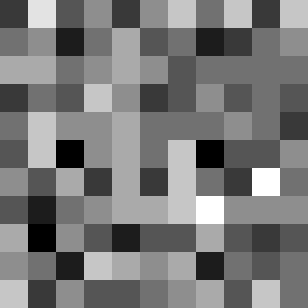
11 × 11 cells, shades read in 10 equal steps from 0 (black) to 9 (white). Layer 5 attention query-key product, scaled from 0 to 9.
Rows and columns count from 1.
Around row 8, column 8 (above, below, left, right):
4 6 7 5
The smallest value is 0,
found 3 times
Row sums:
52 39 51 41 50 43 50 56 35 46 49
